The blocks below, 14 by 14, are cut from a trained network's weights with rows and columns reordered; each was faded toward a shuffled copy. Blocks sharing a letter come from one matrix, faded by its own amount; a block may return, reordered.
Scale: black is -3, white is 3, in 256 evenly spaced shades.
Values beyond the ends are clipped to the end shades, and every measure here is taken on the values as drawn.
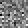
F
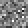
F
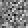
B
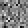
B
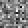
F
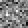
F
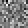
B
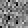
F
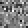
B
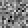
B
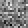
F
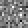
F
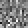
B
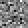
F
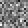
B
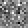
F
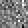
F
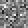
B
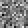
B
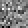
F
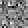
B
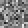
B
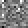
F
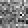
F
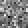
F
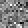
B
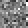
F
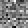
B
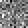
B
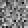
B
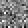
B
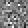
F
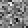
F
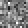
F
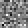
B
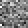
B
